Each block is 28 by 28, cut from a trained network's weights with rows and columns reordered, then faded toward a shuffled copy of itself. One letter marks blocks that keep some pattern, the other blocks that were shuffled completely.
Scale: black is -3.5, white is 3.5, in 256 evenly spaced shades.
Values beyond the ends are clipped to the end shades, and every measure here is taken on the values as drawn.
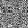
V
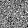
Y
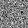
Y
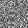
V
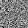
V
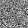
V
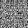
V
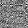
V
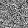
Y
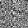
V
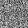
Y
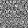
V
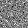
Y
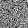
Y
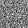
Y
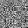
V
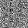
V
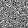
Y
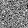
Y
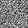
Y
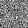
Y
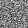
Y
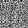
V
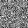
V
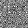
V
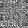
V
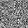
V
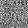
V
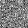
V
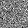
Y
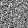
Y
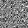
V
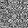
V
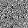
V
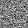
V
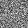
Y
